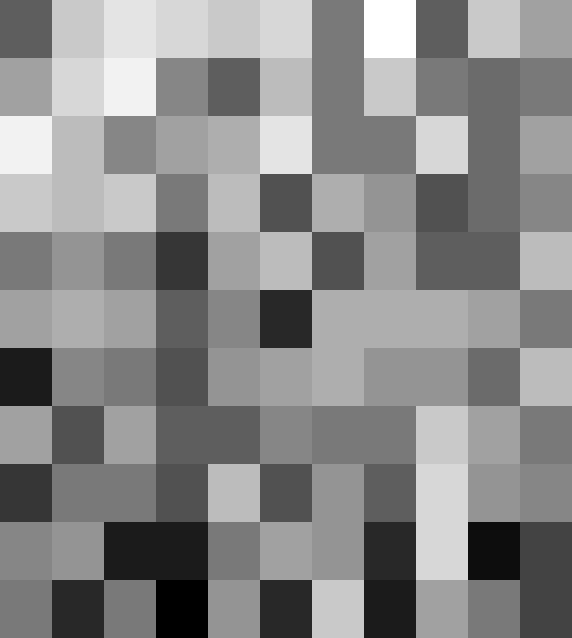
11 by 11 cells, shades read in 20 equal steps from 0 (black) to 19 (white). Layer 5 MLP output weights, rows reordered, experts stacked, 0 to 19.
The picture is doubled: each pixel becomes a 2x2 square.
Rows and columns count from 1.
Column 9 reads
7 9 16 6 7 13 11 15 16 16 12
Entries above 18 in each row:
1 0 0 0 0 0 0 0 0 0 0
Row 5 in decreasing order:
14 14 12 12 11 9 9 7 7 6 4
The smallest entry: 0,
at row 11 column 4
